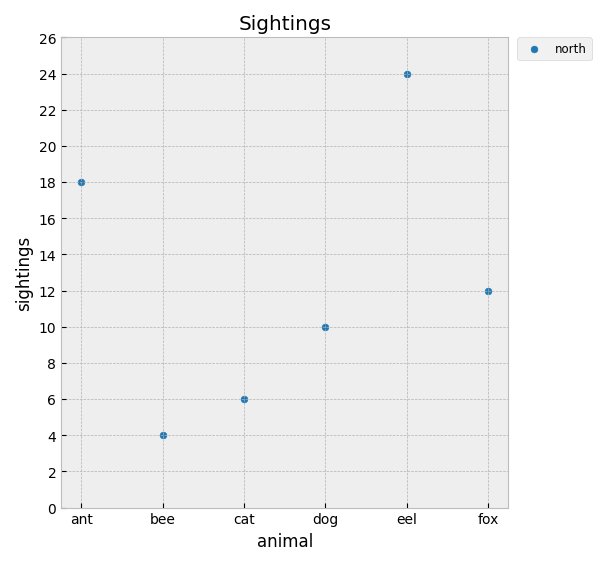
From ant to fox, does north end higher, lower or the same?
lower
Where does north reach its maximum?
eel
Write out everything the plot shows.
Title: Sightings
x-axis: animal, ticks ant bee cat dog eel fox
y-axis: sightings, ticks 0 2 4 6 8 10 12 14 16 18 20 22 24 26
Legend: north
Values:
north: 18 4 6 10 24 12
